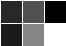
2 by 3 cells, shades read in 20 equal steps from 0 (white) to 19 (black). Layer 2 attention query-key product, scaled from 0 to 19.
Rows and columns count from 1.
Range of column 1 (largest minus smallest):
1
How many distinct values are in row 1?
3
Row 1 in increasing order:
13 16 19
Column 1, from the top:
16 17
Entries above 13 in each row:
2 1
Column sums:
33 22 19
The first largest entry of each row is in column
3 1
